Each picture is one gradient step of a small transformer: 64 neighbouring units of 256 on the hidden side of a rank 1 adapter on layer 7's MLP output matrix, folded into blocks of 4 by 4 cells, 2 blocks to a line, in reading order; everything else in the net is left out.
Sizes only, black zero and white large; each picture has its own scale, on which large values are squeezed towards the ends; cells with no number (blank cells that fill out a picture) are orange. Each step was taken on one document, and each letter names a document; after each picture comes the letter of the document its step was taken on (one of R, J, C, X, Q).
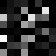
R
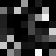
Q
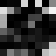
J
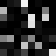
R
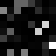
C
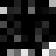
C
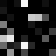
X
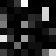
R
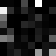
Q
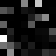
Q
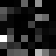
Q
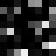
C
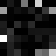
Q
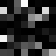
R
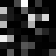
R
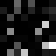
C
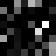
C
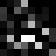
R
